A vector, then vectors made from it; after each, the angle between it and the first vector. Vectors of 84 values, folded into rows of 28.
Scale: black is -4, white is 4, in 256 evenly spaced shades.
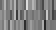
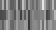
partly opposed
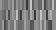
partly opposed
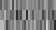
partly aligned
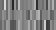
orthogonal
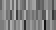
nearly parallel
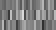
partly opposed
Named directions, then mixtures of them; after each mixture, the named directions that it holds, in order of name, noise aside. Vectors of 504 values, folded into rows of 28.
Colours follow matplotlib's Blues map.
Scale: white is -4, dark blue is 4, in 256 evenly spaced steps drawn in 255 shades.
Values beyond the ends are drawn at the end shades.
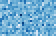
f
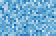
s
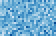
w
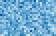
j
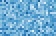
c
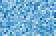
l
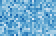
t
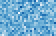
j, l, w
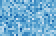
t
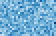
j, l, w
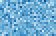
j, s, w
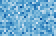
j, l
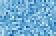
t, w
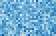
f, j, t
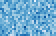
s, w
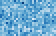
j, t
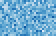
s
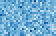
j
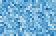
j, t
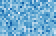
j, l, t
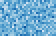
s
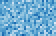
w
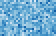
f, j, t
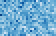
j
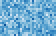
t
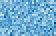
l, w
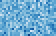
c, j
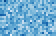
c, j, w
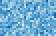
f, l, w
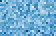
c, l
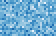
c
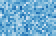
f, l, s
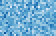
c, l, t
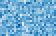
f, s
